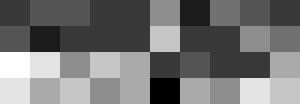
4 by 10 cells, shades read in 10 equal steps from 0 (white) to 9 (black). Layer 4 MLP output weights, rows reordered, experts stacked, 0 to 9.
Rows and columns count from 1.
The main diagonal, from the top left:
7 8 4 4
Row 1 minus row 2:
1 -2 -1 0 0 2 1 -2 2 2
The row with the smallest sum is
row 4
